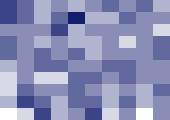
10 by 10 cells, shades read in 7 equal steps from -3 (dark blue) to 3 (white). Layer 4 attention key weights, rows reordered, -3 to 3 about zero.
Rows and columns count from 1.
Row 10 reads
3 2 -2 1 0 -2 2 0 3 0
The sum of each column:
3 -3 0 0 -4 -1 3 -2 4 0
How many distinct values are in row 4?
4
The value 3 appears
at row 10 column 1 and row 10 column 9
